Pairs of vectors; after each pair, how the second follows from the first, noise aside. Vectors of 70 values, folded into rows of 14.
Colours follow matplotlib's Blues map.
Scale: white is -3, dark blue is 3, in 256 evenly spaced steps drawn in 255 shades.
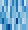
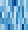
wrapped around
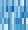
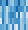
wrapped around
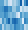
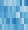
shrunk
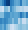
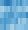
shrunk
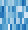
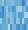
shrunk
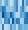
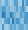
shrunk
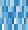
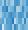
shrunk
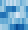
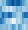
wrapped around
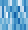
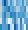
wrapped around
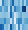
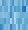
shrunk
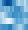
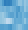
shrunk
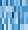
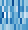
wrapped around
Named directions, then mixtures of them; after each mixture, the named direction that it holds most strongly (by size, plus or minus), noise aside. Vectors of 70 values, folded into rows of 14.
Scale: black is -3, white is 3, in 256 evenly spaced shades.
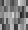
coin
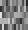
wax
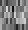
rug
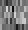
rug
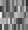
wax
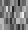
rug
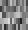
wax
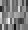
wax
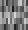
wax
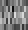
rug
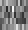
rug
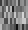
rug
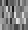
rug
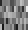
coin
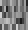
wax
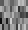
coin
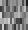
wax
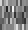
rug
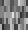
coin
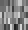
coin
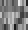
coin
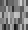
coin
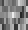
coin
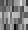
coin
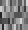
wax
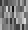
rug
